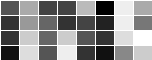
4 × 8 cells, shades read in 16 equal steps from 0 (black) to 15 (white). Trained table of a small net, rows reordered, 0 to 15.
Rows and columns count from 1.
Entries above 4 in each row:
5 4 6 5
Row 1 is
5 10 4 4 11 0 14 10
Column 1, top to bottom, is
5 3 3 1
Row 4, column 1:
1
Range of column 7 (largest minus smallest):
6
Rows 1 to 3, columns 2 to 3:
10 4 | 9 6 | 12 6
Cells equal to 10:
2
